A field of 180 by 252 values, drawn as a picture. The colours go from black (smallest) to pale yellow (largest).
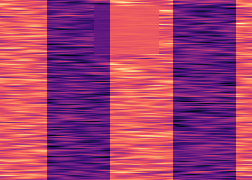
Calmest part: top middle. Stripes: upright, repeating 2 times. Odd patch: calmer, in the top middle.
